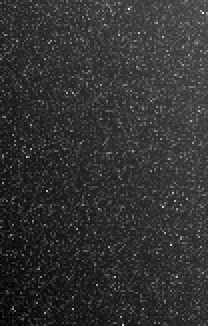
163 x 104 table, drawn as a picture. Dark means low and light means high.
No regular stripes run through it. Neither half mirrors the other. There is an overall slope up to the top right. The texture is fine-grained noise. The values are skewed, with a long tail toward high values.
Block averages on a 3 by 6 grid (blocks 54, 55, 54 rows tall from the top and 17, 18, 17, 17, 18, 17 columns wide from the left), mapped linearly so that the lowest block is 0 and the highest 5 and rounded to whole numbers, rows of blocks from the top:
2 3 3 4 4 5 | 1 2 2 3 3 4 | 0 1 1 2 2 3
